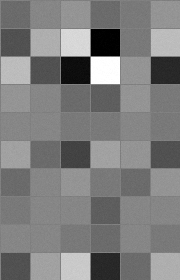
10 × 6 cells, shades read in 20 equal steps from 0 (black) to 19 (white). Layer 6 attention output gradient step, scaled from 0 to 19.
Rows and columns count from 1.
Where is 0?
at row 2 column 4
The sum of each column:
94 99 95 82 97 95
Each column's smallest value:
6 6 1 0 8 3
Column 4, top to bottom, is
8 0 19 7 9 12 9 7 8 3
